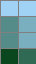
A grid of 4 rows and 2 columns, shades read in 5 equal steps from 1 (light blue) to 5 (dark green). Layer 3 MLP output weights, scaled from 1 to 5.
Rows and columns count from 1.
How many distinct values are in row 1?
1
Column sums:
12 9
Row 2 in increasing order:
2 3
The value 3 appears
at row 2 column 1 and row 3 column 1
